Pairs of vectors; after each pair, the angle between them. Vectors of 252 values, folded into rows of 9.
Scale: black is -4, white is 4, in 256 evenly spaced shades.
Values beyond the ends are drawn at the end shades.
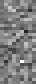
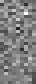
orthogonal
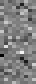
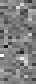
nearly opposite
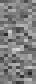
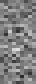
nearly parallel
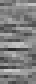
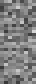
partly aligned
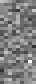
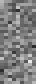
nearly parallel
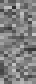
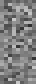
orthogonal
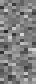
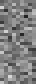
nearly opposite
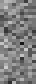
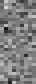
partly aligned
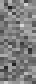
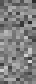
partly opposed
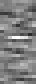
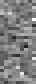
partly opposed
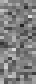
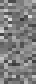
partly aligned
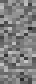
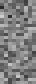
partly opposed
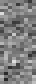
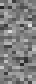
orthogonal
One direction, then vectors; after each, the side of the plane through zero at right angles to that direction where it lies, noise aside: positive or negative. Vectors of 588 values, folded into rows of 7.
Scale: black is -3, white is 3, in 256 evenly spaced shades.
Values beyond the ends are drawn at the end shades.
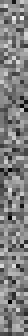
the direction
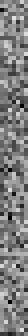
positive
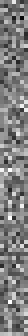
negative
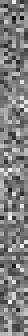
negative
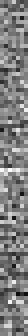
negative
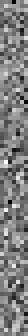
positive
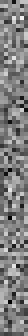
positive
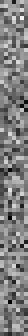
positive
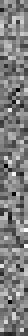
positive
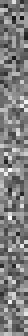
negative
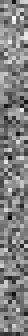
positive
